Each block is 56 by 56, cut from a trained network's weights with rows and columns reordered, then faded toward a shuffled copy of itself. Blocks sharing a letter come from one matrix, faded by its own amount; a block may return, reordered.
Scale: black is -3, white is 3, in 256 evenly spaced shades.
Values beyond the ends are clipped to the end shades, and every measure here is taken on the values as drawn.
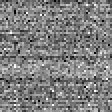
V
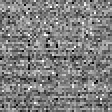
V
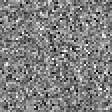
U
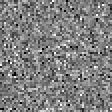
U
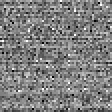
V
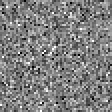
U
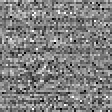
V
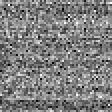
V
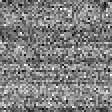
V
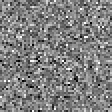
U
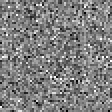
U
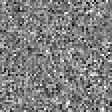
U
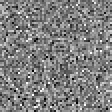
U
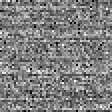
V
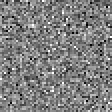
U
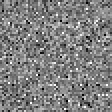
U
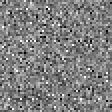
U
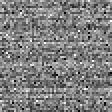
V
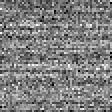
V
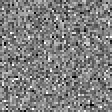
U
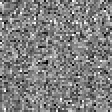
U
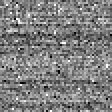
V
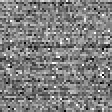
V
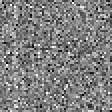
U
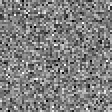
U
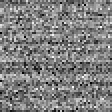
V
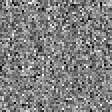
U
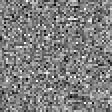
U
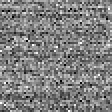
V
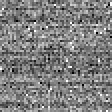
V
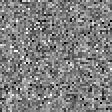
U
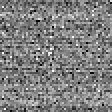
V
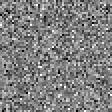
U
